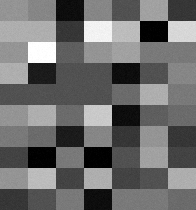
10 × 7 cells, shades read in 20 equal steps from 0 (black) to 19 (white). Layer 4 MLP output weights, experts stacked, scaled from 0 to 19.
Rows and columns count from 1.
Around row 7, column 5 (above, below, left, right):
1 6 10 11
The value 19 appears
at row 3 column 2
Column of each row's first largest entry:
6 4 2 1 6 4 6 6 2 3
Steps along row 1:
down down up down up down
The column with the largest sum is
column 1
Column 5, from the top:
6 14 12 1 8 1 4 6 5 9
